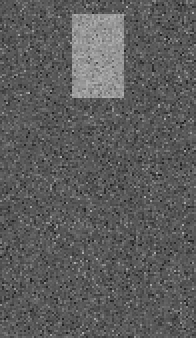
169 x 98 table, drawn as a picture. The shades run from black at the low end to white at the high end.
Stripes: none. Odd patch: higher, in the top middle. Ninth with the highest average: top middle. Histogram: skewed, a long tail of high values.
